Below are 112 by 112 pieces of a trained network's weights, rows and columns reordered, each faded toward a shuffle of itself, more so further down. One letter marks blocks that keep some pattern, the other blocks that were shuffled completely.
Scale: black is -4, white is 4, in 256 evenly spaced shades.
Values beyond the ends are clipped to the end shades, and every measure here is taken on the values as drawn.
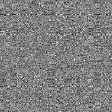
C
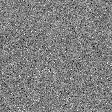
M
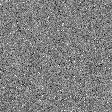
M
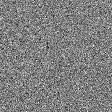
M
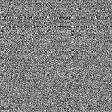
C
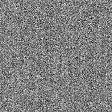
C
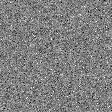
M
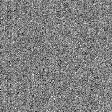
C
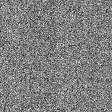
C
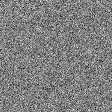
M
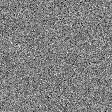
M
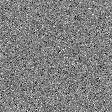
M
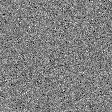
M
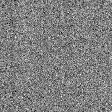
C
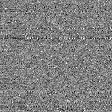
C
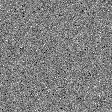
M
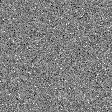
M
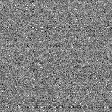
C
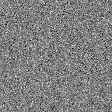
M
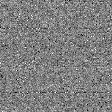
C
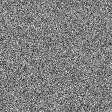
M
